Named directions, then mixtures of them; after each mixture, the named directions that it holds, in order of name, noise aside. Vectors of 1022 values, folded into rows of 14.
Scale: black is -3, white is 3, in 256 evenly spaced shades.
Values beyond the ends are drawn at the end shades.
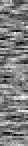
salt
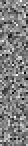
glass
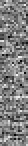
glass, salt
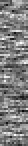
salt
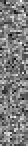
glass, salt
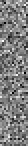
glass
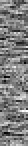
salt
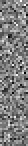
glass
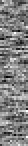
salt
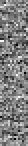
glass, salt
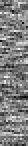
salt
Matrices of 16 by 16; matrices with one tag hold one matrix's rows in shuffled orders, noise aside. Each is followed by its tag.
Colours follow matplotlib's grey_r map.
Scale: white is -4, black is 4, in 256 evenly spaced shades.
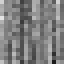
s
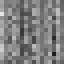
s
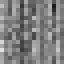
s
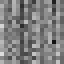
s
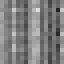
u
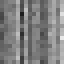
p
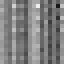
u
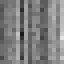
p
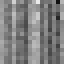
u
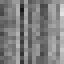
p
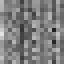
s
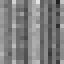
u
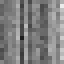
p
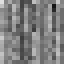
s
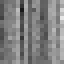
p
